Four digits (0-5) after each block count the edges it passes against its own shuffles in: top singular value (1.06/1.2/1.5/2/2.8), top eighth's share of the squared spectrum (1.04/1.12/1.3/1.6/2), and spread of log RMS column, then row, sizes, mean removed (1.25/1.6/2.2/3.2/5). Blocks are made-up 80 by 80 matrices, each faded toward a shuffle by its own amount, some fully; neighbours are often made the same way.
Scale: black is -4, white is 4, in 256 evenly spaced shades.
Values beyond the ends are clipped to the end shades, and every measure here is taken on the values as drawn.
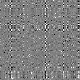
5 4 3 3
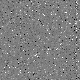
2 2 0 0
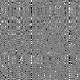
5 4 3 2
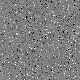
2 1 0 0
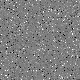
0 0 0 0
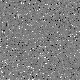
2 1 0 0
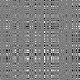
5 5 4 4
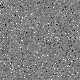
2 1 0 0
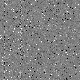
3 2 1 0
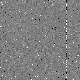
4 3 1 0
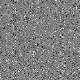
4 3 2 0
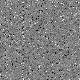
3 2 1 0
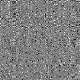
4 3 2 2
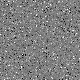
0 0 0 0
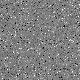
2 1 0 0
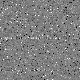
3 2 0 1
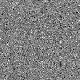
3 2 0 0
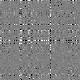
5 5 3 3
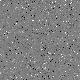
1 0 0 0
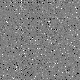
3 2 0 1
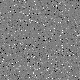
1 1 0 0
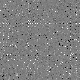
3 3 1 1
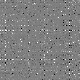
4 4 2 2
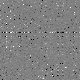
4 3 1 1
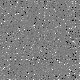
3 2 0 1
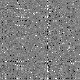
4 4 2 2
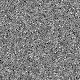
1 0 0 0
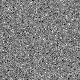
1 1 0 0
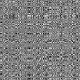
4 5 3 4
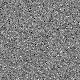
0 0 0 0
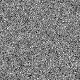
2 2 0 0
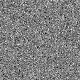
0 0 0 0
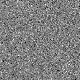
2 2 0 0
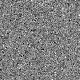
2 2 0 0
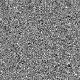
3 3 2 1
